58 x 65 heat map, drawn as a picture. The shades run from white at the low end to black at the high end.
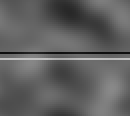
Histogram: heavy tails on both sides. Average level on the scale: 60%. Odd lines: rows 27 and 30. Ninth with the highest average: top middle.
